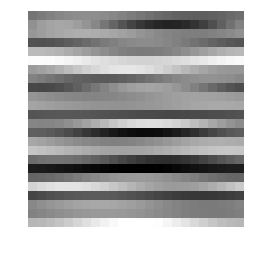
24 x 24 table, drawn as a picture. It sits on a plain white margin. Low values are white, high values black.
No overall slope runs across the table. Overall the values sit about 50% of the way up the scale. Streaks run across, left to right. The values follow a bell shape.
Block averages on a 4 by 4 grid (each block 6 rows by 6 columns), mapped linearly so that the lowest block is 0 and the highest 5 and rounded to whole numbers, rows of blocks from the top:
0 1 3 2 / 3 2 2 2 / 4 5 5 4 / 1 0 1 3
